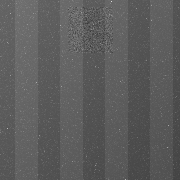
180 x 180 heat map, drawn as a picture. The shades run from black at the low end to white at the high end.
The top middle is the roughest part. Values rise toward the top left. In the top middle lies a patch that is rougher than the rest. Upright stripes repeat 4 times across the table.
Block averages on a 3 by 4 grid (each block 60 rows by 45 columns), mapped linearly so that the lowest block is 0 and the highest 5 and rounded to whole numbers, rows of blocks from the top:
5 4 3 2 | 4 3 2 1 | 3 2 1 0
